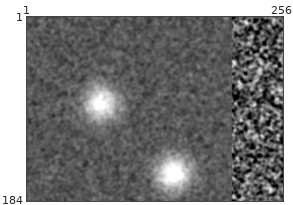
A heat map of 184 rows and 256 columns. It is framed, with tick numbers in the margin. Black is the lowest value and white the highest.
Seam: vertical, 80% of the way across, the left part calmer. Mirror symmetry: none. Bumps: two. Histogram: skewed, a long tail of high values.
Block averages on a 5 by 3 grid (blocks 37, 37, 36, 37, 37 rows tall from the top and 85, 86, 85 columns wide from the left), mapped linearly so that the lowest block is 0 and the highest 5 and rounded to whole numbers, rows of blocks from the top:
0 0 0 / 1 0 1 / 4 1 0 / 0 2 0 / 0 5 1
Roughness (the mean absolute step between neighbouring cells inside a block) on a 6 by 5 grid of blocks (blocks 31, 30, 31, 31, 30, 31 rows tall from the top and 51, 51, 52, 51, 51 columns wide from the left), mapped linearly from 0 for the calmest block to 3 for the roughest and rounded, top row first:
0 0 0 0 3 | 0 0 0 0 3 | 0 0 0 0 3 | 0 0 0 0 3 | 0 0 0 0 3 | 0 0 0 0 3
